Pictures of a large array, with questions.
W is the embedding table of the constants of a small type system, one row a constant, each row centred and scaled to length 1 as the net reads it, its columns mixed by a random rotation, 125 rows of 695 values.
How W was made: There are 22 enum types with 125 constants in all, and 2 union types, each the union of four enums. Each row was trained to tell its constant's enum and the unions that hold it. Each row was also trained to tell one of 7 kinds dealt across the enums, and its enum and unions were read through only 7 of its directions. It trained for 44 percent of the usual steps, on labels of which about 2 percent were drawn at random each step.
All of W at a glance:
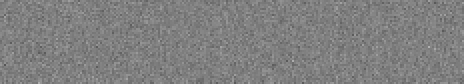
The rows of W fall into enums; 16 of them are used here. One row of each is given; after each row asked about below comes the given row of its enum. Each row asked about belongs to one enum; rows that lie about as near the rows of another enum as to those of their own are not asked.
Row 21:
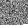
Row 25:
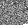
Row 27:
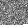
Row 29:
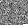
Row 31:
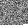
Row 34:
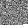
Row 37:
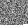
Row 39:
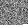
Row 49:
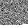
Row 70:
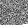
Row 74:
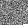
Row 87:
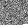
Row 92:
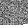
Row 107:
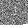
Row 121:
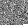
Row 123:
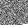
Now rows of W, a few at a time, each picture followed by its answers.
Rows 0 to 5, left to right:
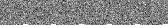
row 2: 21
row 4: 25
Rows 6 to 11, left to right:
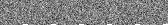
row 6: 39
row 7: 87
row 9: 37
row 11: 107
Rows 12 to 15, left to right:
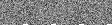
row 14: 74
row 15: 39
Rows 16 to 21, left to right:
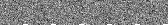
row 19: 27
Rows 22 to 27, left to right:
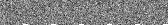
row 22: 121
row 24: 34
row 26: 74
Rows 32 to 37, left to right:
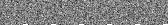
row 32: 74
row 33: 29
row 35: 121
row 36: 27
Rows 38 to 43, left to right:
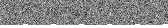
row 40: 121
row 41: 37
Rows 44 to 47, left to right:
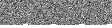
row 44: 70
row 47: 70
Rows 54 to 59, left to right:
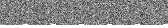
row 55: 123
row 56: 29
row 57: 27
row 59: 37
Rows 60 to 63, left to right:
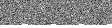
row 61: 87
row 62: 49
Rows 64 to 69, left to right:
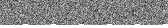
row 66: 74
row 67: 107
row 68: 39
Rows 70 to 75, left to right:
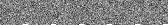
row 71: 27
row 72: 27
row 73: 37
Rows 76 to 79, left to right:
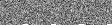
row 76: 87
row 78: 107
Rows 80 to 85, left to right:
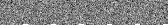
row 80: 107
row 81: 70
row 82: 123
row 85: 29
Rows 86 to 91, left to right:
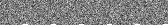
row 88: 39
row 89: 37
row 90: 25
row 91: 87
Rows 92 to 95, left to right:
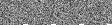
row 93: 37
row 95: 123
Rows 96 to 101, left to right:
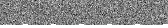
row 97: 121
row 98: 121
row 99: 121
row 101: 107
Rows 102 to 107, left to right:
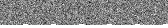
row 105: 70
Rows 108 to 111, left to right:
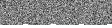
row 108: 34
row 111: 29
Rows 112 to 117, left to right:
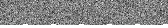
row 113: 31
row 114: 27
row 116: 70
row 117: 39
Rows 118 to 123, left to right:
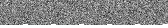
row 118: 74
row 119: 39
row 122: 74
